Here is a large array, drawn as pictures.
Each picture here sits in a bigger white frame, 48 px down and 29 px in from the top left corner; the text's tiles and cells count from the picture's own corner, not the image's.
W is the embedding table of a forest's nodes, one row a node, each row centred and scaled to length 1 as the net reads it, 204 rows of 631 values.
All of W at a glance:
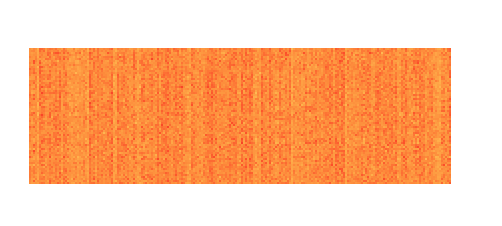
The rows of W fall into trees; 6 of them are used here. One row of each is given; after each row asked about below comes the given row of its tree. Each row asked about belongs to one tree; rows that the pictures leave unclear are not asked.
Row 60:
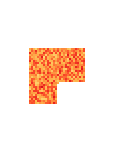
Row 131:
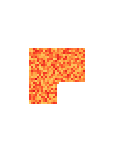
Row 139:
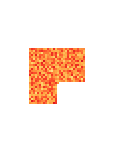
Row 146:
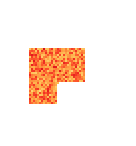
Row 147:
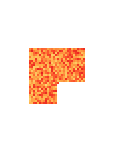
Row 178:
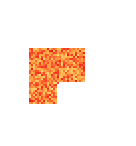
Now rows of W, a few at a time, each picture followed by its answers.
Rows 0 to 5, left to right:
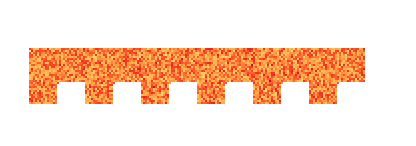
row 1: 147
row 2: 60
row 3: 147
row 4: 60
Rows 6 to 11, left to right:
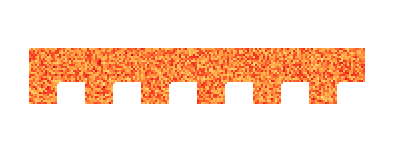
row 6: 146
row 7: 146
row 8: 178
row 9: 178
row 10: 146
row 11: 60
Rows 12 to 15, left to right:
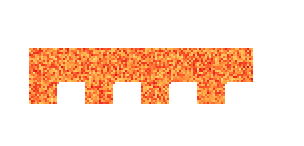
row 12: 131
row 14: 178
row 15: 146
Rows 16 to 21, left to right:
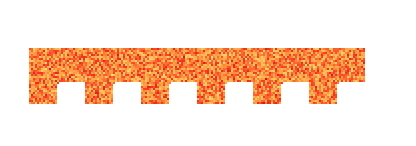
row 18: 147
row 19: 60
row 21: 60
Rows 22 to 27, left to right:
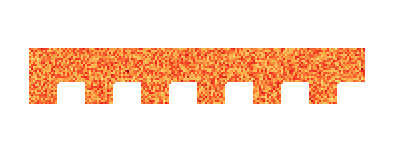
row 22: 147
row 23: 147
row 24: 60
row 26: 60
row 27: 131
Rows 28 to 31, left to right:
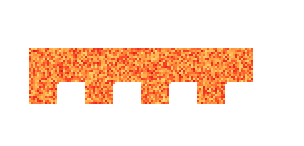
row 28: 60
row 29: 147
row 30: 131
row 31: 60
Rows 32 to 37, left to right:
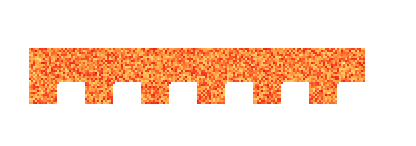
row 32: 147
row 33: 139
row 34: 147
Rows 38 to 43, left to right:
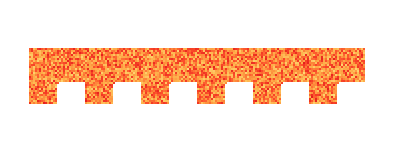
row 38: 147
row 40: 147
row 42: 178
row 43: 178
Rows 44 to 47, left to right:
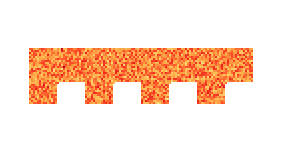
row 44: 147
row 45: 60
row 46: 178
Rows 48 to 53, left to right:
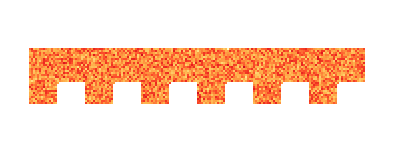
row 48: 147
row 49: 147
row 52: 147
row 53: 178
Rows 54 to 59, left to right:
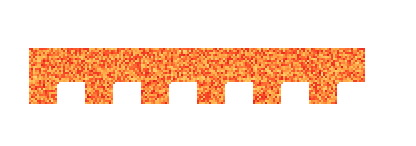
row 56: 178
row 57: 178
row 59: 131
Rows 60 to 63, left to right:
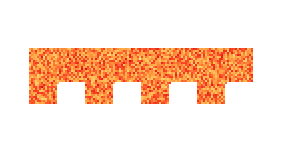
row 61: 60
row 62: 147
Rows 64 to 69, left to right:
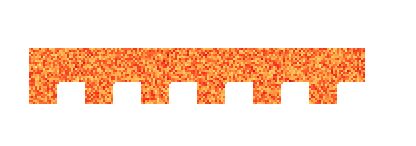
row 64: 60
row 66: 178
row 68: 178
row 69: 147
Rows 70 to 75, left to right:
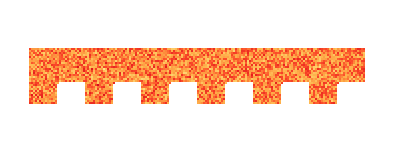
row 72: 178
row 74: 178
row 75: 147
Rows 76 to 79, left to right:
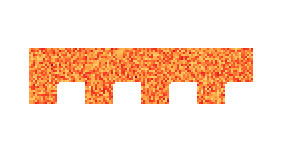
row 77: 60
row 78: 139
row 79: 60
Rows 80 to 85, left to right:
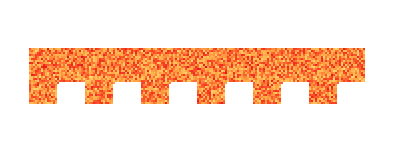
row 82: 178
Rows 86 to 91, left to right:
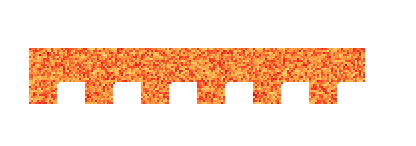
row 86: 147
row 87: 178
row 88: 139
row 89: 178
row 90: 178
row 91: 147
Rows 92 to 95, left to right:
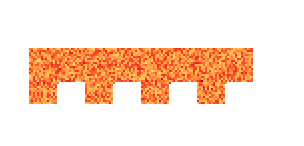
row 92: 178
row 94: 178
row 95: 60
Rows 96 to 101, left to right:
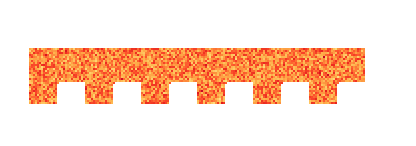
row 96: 131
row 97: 147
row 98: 147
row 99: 131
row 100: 147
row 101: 131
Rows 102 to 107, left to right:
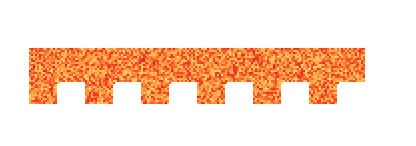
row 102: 139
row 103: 178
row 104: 146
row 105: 60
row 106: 146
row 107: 147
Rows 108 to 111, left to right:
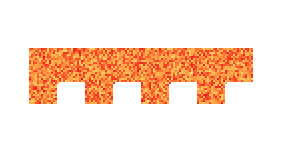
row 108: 147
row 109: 178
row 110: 178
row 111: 178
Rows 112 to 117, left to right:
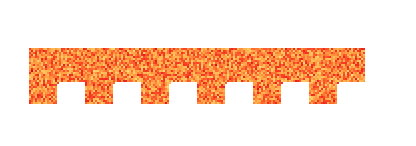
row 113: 178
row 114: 146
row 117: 147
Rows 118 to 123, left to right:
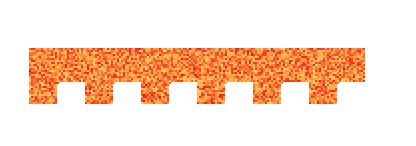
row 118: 139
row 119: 147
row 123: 147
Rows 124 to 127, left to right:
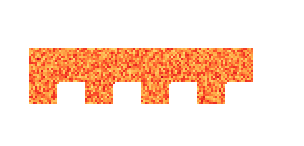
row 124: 60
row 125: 178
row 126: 60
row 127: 60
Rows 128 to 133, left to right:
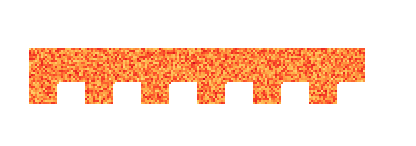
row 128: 146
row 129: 139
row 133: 147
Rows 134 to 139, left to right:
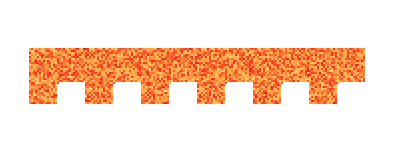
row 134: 60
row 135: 178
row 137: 178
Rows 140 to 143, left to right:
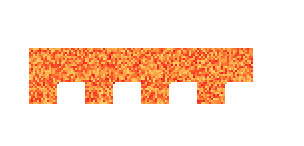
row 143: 178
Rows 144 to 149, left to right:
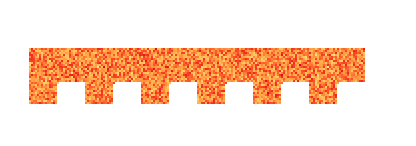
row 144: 146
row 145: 147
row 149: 60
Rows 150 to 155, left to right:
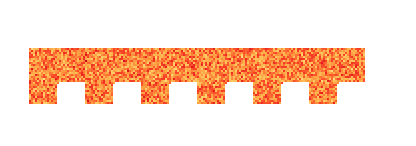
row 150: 178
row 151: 131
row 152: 178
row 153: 147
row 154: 147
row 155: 146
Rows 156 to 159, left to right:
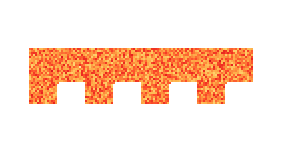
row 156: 178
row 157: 60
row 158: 147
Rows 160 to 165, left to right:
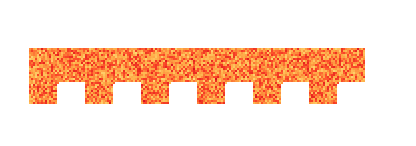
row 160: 147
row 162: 131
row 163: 131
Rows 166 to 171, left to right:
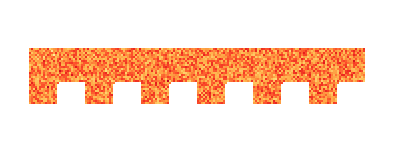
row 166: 60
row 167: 60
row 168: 178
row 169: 178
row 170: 147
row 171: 60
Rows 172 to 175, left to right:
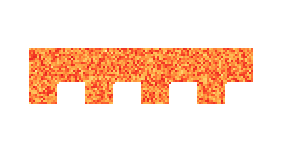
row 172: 146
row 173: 147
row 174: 178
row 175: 60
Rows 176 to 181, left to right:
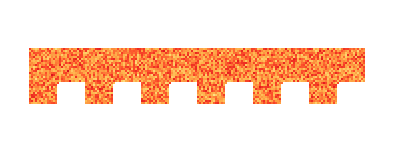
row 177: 147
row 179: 60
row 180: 147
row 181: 178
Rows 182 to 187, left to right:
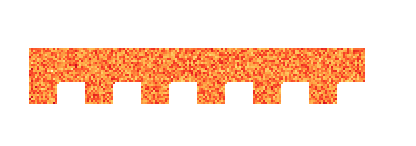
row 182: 139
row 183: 178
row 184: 147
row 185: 139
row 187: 147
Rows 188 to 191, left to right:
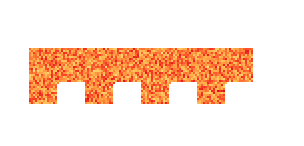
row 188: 178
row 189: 178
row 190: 60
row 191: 147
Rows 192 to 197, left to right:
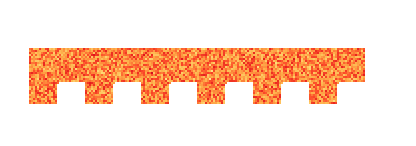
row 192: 60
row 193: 178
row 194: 139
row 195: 178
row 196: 60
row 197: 131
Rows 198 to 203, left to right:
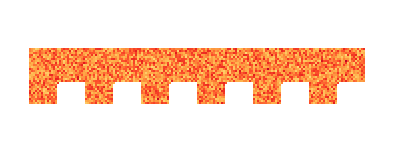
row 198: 178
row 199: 147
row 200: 147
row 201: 131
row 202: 146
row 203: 178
